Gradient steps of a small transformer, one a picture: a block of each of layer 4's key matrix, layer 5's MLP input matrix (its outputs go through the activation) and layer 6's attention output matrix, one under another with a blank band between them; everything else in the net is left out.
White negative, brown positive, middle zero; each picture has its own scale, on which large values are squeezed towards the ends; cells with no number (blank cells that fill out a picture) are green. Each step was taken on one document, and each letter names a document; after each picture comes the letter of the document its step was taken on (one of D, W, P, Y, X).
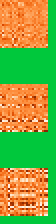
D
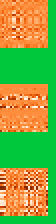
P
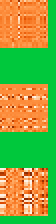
P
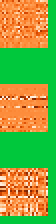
P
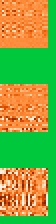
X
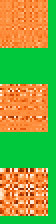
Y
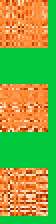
D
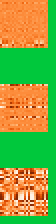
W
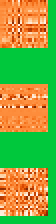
P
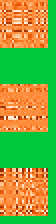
W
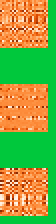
Y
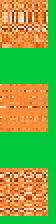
Y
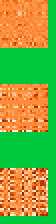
D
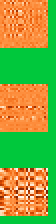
W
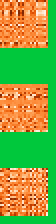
D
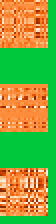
P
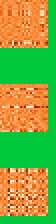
D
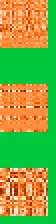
Y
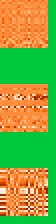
P
